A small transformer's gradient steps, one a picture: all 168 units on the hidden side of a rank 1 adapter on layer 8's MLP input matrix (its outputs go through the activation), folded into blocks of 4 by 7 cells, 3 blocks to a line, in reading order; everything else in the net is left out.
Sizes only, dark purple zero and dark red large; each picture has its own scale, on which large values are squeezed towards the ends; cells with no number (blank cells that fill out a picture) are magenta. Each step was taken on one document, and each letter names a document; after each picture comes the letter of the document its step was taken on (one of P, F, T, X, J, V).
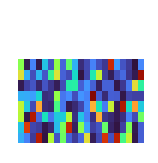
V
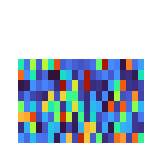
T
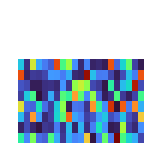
V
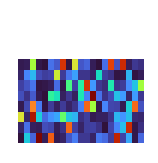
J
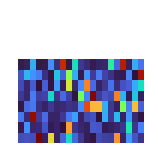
J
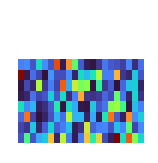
T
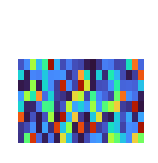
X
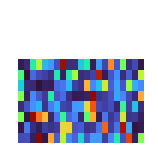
J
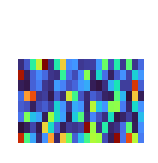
T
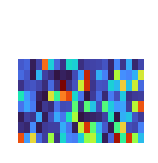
T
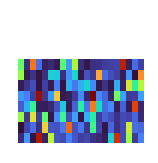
J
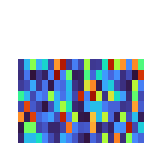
J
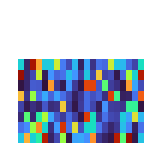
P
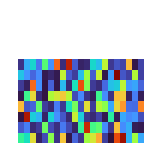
T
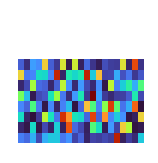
J
